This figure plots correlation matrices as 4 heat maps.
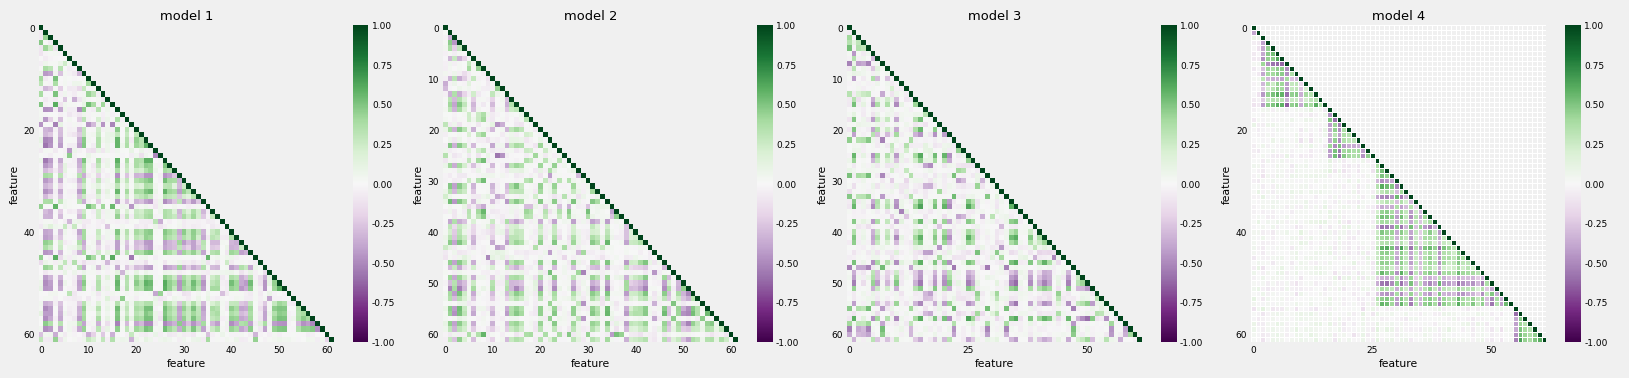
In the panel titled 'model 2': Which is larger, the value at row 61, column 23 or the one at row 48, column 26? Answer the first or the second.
the first
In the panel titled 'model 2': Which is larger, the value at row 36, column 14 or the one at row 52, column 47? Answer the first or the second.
the first
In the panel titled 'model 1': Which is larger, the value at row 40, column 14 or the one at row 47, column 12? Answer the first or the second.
the first
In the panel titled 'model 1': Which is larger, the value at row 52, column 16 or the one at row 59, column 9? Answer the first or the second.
the second
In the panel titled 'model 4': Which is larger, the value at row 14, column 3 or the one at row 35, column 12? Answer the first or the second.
the first
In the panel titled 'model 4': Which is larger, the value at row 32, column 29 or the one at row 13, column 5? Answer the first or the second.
the second
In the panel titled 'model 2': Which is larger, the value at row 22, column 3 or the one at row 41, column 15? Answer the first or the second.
the second
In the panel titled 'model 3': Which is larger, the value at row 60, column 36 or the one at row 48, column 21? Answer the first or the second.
the second
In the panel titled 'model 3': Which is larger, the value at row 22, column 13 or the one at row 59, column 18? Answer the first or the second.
the first
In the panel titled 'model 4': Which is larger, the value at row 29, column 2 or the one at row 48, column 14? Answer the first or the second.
the second
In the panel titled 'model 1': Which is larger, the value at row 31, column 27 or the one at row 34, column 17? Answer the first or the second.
the first
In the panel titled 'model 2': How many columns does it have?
62
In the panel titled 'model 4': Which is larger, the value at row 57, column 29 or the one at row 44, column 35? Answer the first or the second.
the first
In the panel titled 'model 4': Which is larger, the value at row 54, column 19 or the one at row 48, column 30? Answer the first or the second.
the first
